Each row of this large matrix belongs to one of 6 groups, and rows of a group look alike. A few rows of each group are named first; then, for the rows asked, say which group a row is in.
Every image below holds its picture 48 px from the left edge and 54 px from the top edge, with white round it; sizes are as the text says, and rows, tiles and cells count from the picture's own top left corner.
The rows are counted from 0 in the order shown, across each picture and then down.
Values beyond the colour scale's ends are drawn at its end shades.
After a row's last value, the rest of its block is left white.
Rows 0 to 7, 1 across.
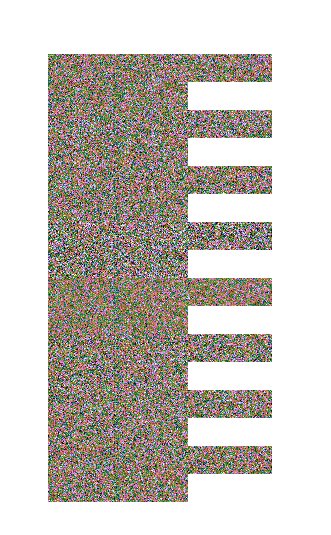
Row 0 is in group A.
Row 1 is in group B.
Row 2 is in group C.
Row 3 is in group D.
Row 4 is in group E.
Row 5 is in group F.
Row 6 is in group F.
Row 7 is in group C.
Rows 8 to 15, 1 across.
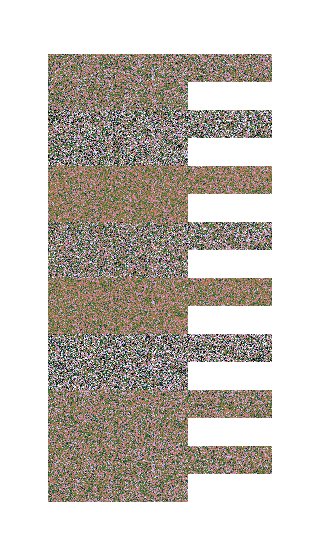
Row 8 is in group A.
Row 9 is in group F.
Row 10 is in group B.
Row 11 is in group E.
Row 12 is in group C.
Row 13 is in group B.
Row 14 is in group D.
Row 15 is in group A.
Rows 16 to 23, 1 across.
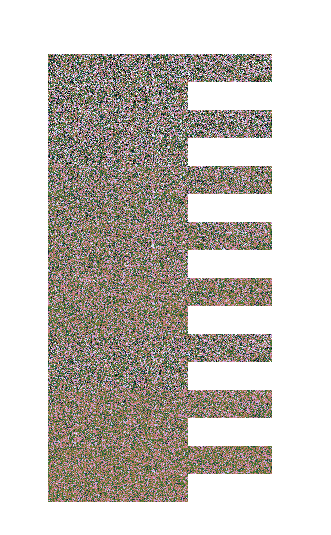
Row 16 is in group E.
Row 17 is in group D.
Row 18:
D
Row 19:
A
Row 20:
D
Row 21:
E
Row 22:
B
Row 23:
C
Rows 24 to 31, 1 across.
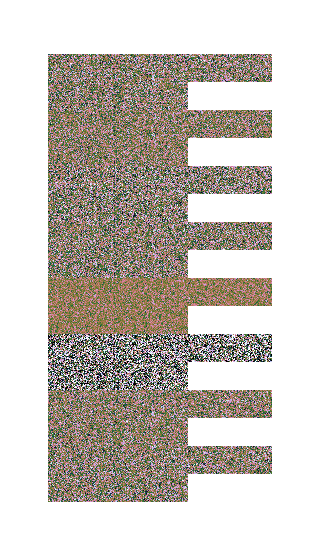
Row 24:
A
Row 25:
C
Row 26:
F
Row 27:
C
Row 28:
E
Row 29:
F
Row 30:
A
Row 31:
E
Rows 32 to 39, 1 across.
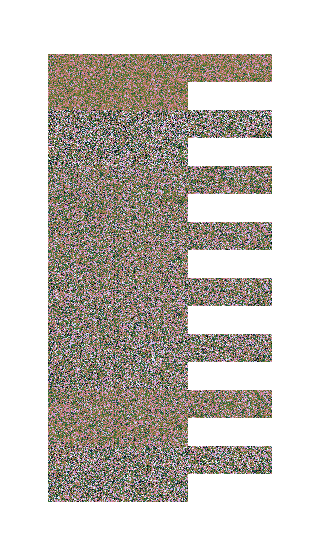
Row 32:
B
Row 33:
E
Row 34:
D
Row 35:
F
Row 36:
F
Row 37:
A
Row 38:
F
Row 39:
B
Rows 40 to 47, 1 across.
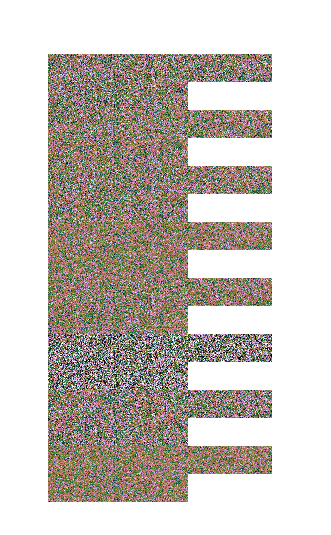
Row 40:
C
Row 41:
F
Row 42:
B
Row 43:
B
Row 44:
A
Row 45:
C
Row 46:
C
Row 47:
F
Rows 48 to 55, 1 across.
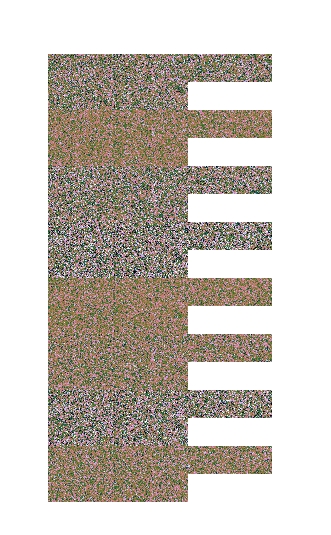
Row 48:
C
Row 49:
A
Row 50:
B
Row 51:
F
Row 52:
F
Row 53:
B
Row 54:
F
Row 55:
E
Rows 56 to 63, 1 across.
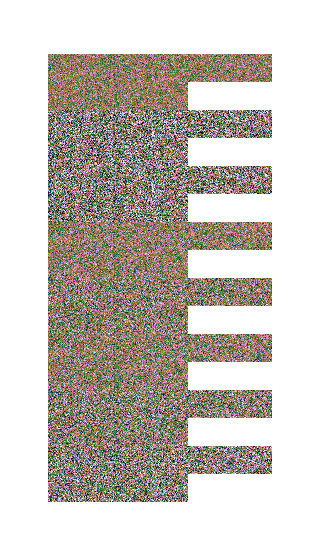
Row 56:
C
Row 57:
A
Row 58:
A
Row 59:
F
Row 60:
D
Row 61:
F
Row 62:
D
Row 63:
E
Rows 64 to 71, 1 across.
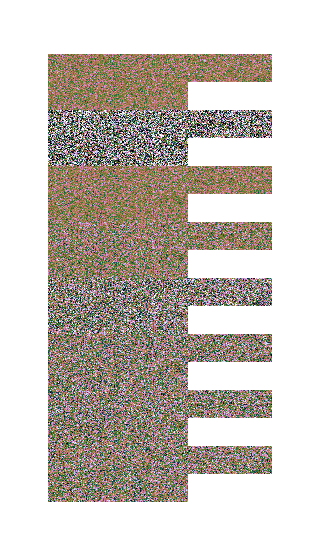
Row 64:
E
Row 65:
D
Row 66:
D
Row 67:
D
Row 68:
B
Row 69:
C
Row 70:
D
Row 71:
B
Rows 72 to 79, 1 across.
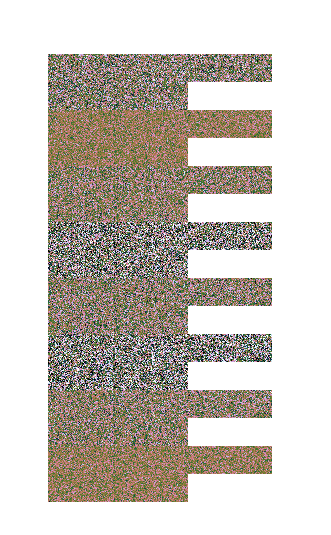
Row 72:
D
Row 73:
E
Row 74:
C
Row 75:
C
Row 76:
C
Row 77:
A
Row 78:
E
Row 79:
F
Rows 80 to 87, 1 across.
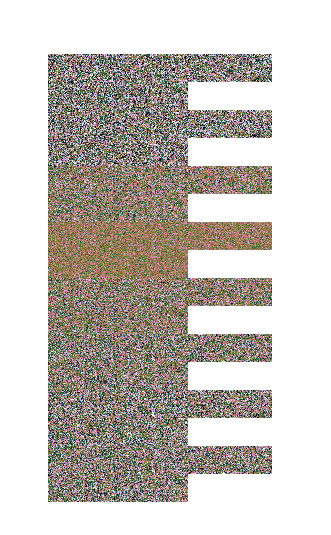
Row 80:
E
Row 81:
B
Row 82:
F
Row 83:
B
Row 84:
D
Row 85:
C
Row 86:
A
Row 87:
C
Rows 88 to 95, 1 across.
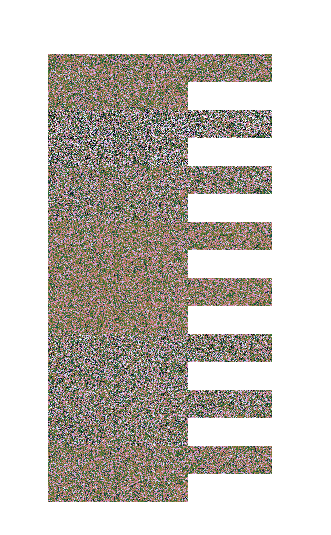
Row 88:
C
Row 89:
E
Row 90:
E
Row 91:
F
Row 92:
E
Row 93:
D
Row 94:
D
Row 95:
C
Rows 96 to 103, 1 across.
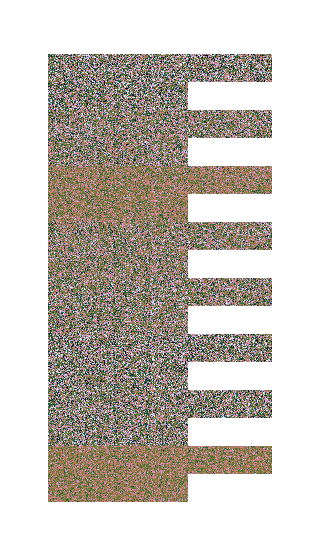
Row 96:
D
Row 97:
F
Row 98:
B
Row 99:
E
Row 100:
A
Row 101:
D
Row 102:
C
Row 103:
D
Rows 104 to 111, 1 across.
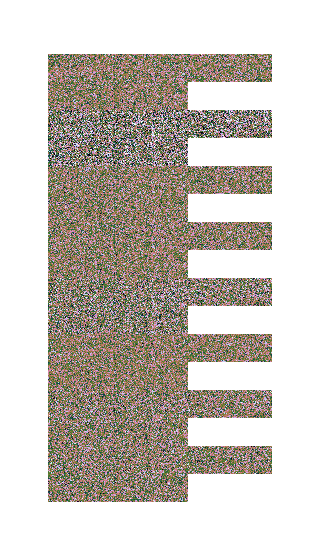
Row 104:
F
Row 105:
A
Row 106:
D
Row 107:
C
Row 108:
E
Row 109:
C
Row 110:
E
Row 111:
D
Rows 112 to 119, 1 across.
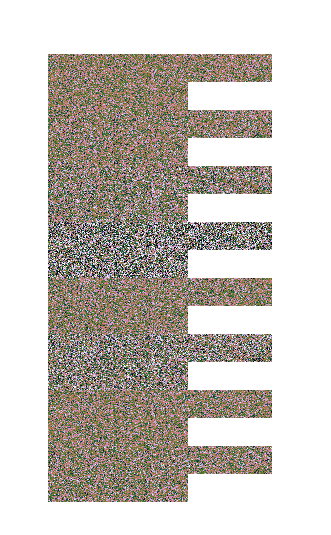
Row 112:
B
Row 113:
F
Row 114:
A
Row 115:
C
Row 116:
D
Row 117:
B
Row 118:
C
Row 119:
E
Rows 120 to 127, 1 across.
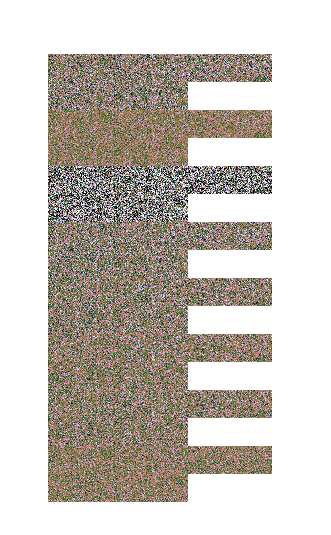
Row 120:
E
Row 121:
E
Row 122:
C
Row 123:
E
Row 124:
A
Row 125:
A
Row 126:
A
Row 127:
C
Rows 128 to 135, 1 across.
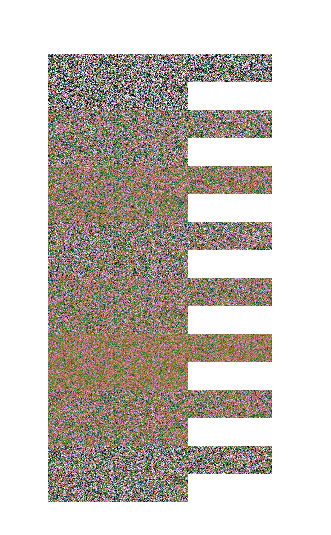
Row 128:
D
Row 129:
F
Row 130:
D
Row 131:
E
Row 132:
D
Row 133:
D
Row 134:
C
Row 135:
C
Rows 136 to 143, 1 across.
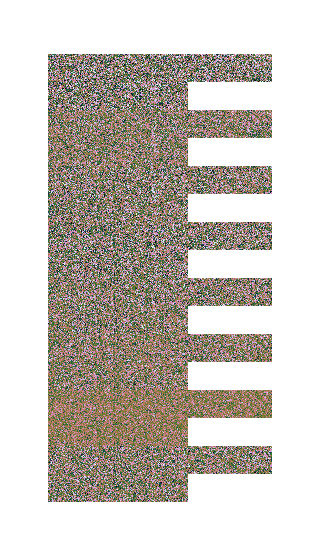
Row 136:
B
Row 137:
B
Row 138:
A
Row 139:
C
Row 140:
C
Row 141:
F
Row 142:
F
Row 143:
E
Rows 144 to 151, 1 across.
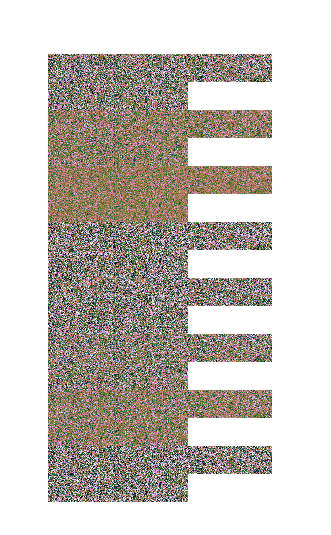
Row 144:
E
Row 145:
F
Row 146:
E
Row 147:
E
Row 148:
A
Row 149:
E
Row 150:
E
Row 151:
E
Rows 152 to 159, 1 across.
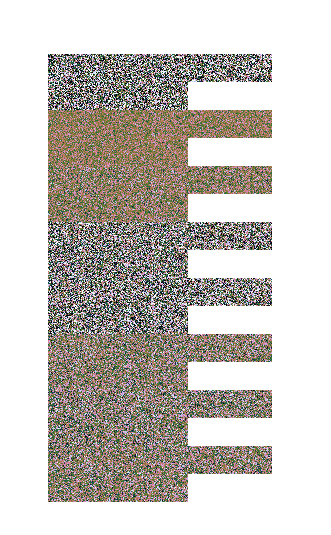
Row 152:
E
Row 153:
C
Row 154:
D
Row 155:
D
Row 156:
B
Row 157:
B
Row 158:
D
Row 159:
F
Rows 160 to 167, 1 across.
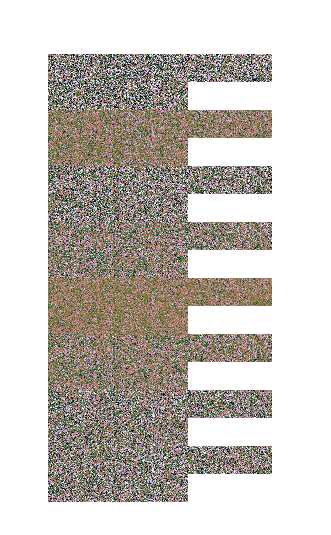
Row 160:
B
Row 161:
A
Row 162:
F
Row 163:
F
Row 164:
A
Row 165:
F
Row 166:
D
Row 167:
A
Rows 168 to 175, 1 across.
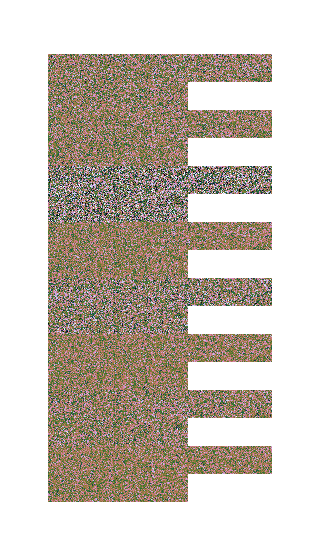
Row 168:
B
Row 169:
A
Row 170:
C
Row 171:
E
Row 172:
F
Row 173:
E
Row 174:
F
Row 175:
A
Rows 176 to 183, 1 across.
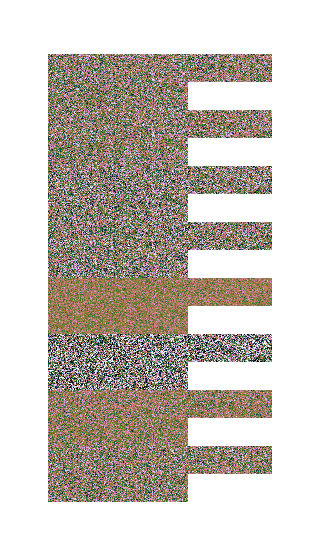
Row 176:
D
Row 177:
A
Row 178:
E
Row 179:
C
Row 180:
B
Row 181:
E
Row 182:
D
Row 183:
D
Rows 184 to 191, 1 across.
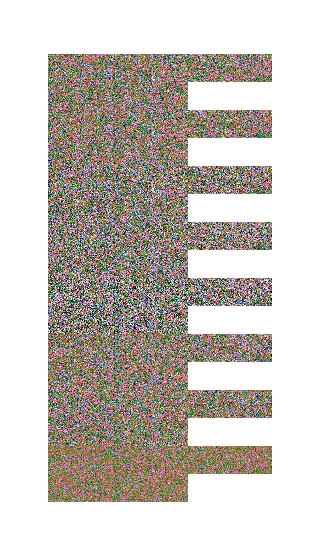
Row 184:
A
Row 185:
A
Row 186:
A
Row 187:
B
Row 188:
F
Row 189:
F
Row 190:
D
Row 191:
C
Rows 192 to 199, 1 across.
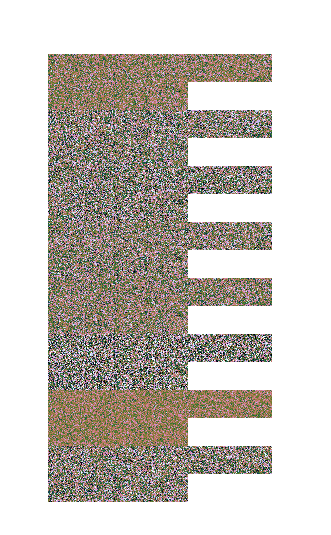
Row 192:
E
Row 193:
B
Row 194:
C
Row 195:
F
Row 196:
C
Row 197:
C
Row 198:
B
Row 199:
A
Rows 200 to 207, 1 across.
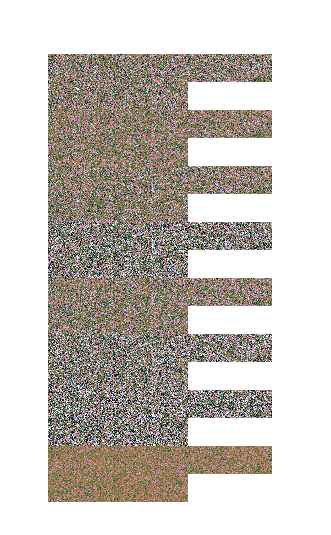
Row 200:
E
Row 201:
B
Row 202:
A
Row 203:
A
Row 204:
B
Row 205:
E
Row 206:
D
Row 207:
F
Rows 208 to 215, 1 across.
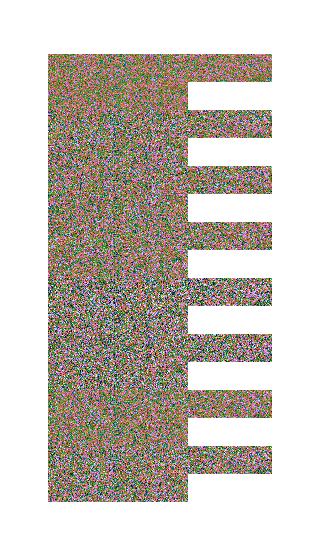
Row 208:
B
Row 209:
E
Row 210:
A
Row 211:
F
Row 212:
E
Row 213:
C
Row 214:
E
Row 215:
E
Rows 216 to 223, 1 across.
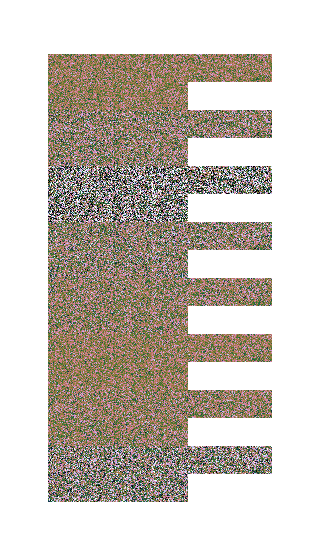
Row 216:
A
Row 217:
F
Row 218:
A
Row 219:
E
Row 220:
B
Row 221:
B
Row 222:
F
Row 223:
B
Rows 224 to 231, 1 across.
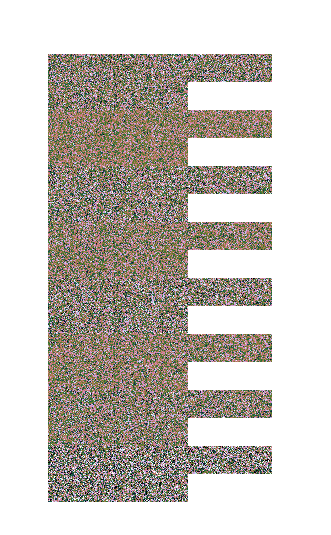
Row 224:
C
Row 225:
B
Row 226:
E
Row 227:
D
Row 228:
A
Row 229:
F
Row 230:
C
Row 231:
E
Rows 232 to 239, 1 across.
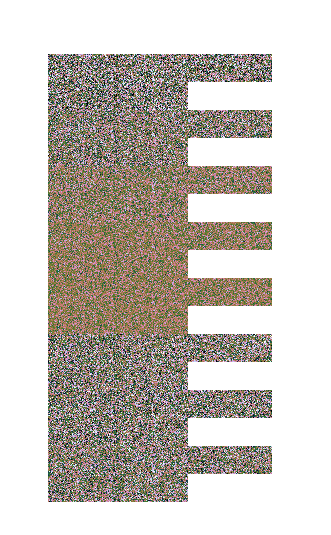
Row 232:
D
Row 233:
C
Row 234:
B
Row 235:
C
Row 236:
C
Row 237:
E
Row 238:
C
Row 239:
A
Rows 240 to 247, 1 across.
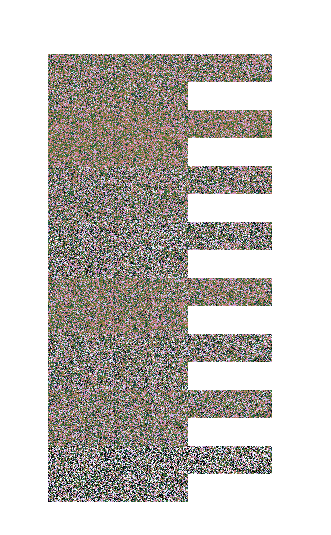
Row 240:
B
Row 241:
F
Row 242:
D
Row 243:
D
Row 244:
E
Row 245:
E
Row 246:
C
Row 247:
B
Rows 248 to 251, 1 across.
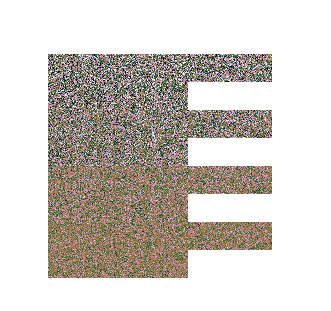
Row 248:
D
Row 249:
A
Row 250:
B
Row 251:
C
